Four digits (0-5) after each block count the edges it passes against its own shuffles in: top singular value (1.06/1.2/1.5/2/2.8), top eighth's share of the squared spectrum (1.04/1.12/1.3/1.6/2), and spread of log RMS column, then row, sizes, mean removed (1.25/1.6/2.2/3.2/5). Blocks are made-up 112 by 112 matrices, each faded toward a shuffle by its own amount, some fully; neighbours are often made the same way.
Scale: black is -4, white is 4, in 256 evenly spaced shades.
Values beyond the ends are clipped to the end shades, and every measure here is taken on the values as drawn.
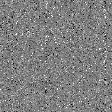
3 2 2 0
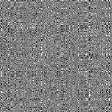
5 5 4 3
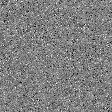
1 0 0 0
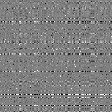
5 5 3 4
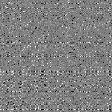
5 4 2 3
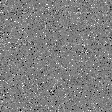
2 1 0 0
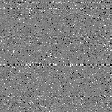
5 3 1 2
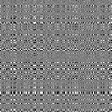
5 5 4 5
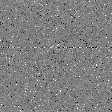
3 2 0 1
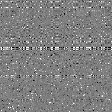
5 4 2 3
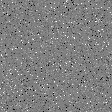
0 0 0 0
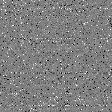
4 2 0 1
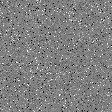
2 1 0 0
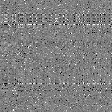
5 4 2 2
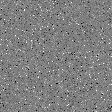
0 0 0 0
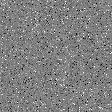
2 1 0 0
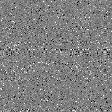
4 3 1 2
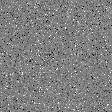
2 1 0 0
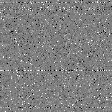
4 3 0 2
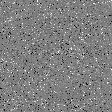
2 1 0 0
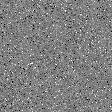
0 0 0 0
